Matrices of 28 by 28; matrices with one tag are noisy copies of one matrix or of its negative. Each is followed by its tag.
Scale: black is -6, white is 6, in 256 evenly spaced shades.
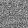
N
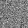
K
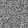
K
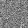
K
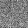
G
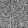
G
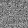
N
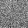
G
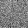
G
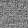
N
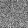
G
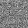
N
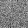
G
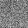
G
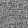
N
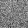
G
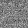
N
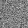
K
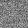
N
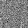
K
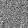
K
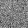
G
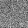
G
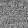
N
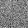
G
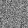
K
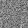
K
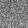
G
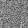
K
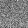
G
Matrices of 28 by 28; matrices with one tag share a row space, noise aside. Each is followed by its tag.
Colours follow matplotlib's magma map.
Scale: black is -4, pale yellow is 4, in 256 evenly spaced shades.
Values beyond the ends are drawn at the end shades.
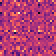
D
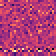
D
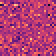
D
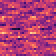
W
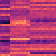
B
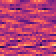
W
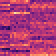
B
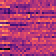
B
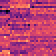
B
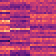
B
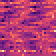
W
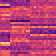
B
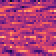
W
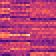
B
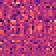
D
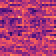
W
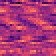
W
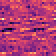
W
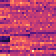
B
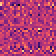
D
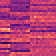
B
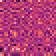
D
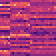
B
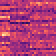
B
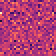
D
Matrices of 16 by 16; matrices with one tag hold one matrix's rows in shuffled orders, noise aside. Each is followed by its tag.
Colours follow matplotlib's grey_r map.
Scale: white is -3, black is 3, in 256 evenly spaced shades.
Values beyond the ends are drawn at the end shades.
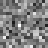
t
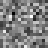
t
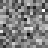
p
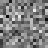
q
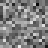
t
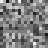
q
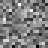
t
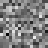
q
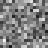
t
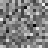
p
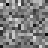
q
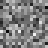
q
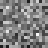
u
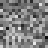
q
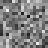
u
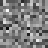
u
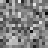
q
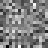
q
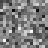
t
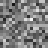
t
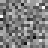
p
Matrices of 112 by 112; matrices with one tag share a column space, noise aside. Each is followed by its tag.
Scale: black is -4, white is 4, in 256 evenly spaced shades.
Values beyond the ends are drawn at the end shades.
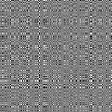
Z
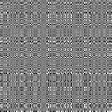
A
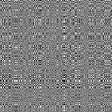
Z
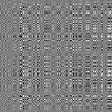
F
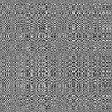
F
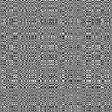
Z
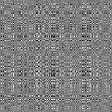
F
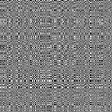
Z
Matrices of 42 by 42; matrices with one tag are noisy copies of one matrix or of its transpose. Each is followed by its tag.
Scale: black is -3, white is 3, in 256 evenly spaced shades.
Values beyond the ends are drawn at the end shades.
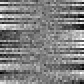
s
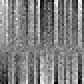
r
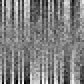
s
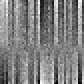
r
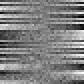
s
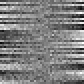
s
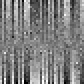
s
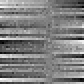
r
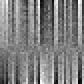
r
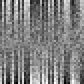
s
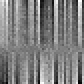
r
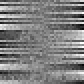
s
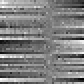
r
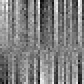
r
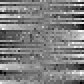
s
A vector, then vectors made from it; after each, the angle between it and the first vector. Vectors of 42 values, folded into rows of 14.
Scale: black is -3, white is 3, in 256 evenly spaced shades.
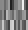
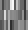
partly opposed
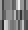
orthogonal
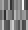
nearly parallel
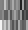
orthogonal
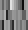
nearly opposite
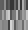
partly aligned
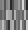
nearly parallel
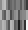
partly aligned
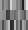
nearly opposite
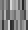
nearly opposite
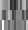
partly aligned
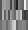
orthogonal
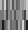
partly opposed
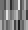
partly aligned
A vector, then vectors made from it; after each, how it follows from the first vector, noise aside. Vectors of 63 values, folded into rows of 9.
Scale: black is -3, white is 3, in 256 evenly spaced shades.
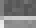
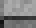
negated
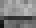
negated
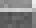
reversed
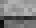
negated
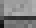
negated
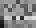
sign-scrambled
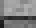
negated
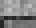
negated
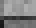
negated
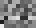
sign-scrambled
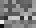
sign-scrambled
